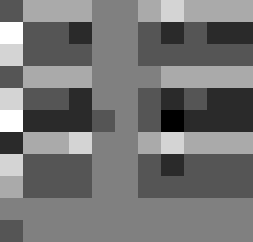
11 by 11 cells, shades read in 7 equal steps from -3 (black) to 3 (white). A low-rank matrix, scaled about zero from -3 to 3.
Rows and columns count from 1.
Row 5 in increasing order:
-2 -2 -2 -2 -1 -1 -1 -1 0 0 2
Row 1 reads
-1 1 1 1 0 0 1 2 1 1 1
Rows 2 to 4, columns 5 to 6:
0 0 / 0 0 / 0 0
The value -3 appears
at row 6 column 8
